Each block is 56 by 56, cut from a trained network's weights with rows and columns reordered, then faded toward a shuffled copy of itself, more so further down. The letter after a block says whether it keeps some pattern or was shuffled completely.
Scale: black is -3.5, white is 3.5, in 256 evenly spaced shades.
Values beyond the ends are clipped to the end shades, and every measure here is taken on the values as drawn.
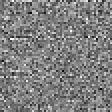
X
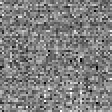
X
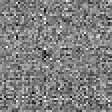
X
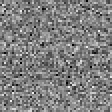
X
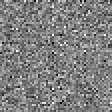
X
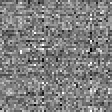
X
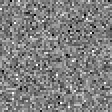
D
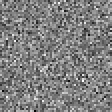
D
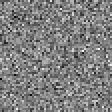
X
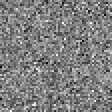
D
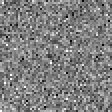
D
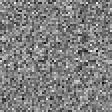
X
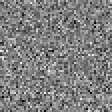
X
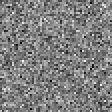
D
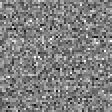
X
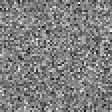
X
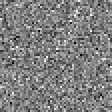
D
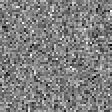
D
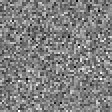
D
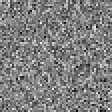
X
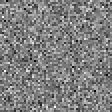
D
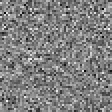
X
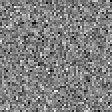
D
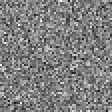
D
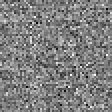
X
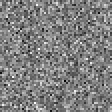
D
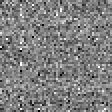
X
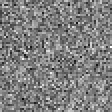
X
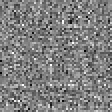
X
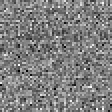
X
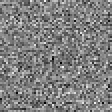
X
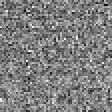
X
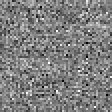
X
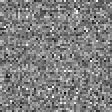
X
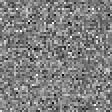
X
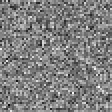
X
